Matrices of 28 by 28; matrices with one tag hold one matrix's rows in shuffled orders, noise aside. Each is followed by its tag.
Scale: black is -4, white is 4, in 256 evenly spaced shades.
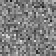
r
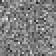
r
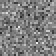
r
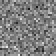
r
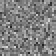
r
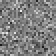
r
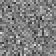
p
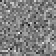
r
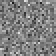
p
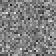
r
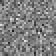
p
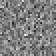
p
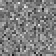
p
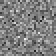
p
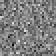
p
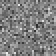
r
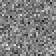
r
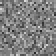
p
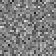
p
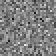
p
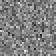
p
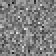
p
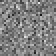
p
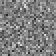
p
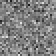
r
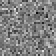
r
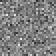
r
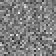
p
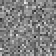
p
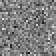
r
